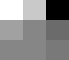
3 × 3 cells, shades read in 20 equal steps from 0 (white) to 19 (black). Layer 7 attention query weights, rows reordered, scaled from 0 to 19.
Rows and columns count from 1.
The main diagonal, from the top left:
0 9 10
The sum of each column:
16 22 40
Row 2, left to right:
7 9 11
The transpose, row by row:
0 7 9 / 4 9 9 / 19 11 10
